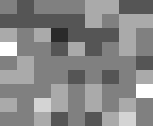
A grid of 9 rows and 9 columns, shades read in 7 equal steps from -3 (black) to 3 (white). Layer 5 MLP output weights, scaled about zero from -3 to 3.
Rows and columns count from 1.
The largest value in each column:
3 1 2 1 1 1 1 2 3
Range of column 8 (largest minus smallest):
3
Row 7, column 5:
0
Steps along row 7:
same same up down up down same up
